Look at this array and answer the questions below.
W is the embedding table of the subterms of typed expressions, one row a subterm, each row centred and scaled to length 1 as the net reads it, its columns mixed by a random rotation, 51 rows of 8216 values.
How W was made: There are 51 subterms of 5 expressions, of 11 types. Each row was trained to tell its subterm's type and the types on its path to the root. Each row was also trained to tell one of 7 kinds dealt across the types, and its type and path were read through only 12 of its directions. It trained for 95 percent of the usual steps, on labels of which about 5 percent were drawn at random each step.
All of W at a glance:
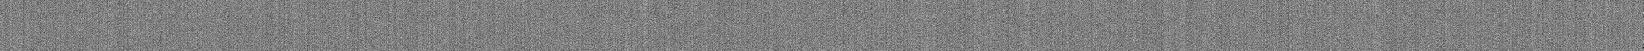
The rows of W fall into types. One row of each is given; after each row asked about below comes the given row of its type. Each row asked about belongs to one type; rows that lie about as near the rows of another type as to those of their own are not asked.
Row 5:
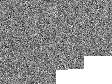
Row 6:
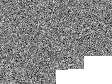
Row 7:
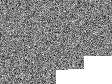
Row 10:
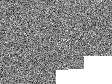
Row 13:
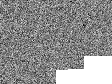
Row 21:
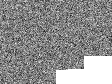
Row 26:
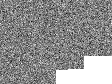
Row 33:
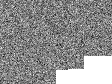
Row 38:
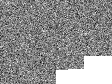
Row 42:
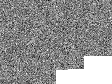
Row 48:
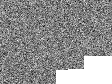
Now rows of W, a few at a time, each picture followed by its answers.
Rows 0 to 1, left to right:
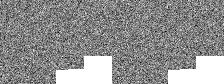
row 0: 7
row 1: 21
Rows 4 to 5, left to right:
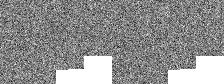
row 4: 42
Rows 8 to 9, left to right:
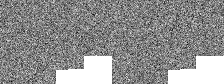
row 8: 42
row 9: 33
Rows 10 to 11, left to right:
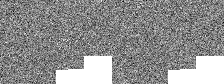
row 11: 6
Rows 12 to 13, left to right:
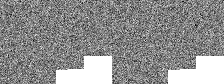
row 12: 5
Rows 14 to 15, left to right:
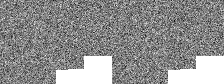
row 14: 33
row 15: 13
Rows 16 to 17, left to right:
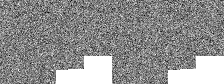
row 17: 7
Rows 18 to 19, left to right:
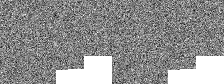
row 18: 21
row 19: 48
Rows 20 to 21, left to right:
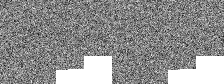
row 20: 42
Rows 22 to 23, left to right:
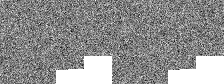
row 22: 13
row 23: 5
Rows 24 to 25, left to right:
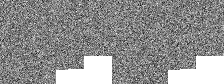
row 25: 38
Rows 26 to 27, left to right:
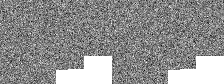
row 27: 33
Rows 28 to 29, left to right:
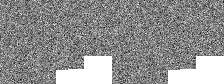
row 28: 7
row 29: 33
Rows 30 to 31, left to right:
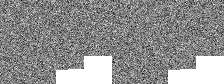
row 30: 13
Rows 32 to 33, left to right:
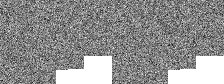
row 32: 7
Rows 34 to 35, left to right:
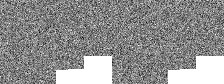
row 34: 21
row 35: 6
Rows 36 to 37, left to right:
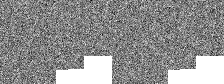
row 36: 5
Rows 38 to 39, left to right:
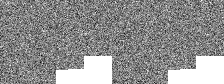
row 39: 42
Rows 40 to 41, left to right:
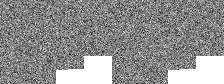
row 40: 10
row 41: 13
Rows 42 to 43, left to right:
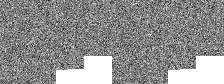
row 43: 5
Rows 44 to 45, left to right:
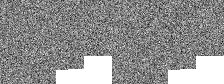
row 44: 6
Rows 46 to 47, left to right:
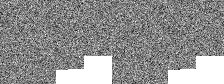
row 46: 38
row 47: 42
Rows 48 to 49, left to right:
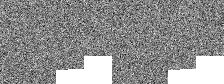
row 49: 5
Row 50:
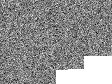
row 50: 13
